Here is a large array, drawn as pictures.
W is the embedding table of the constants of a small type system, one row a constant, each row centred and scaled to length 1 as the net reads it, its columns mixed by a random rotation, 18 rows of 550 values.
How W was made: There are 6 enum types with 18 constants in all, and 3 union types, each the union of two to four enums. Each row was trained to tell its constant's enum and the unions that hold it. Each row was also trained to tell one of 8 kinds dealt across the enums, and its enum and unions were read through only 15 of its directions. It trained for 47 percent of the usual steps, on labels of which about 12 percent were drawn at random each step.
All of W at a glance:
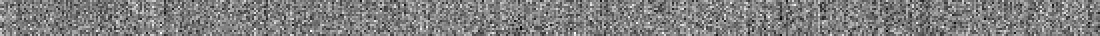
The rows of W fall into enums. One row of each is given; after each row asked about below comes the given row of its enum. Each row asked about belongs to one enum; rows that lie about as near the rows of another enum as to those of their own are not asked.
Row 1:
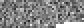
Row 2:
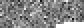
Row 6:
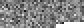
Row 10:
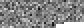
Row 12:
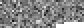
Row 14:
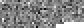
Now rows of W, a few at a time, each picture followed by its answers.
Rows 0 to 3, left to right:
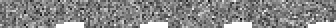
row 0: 12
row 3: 2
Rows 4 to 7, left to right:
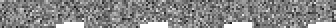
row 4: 1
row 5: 2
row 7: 12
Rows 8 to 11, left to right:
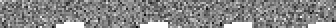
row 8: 14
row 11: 6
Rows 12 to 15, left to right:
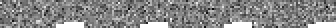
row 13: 6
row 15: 10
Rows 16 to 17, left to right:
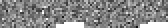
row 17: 14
